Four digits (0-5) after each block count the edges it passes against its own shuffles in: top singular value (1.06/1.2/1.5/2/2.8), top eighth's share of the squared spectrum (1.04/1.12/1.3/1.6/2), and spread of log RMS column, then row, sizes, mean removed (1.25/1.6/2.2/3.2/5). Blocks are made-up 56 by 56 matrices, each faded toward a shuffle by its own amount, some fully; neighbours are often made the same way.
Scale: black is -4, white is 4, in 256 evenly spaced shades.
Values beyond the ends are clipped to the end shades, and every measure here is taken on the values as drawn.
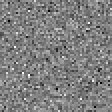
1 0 0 0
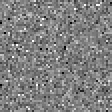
0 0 0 0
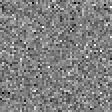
0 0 0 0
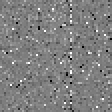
3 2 1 0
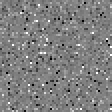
0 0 0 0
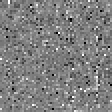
2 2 1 0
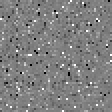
1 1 0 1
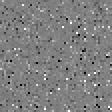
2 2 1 0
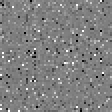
1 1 1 0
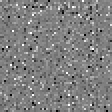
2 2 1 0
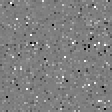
1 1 0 0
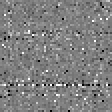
3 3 1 2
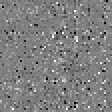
2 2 1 1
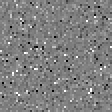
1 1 0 0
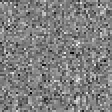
3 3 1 1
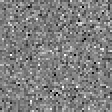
2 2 0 0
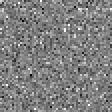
2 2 0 0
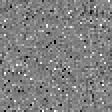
1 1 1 0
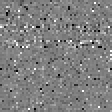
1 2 0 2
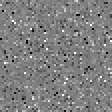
0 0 0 0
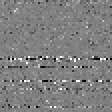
3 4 0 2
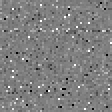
0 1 0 0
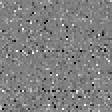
2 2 0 1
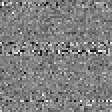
2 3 0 3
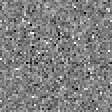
1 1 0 0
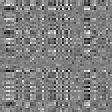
5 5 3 4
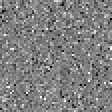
2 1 0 0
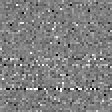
3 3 0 2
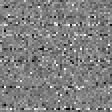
2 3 0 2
